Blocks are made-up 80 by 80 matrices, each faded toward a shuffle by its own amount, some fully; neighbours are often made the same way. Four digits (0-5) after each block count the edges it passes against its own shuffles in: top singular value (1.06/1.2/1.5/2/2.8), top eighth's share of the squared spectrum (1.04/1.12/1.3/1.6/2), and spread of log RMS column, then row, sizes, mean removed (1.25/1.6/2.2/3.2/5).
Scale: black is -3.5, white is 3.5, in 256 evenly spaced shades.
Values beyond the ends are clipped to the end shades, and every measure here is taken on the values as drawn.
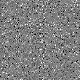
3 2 1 1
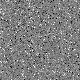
1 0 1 0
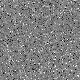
2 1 0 0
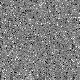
3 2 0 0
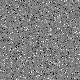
1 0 0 0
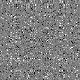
4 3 2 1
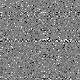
4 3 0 2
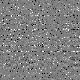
4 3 1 2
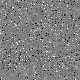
2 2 0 1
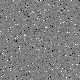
0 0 0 0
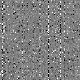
4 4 3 1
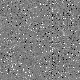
3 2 1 0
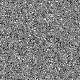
2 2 1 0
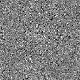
3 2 2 1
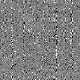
4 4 3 1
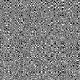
4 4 3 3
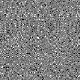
4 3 2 2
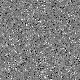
2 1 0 0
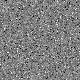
0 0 0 0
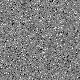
0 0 0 0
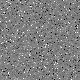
0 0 0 0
